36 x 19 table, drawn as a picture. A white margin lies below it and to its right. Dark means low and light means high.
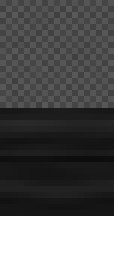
The table splits into 2 rows of 1 panel. Panel 1,1: low, checkered, faint in contrast. Panel 2,1: very low, streaked across, faint in contrast.
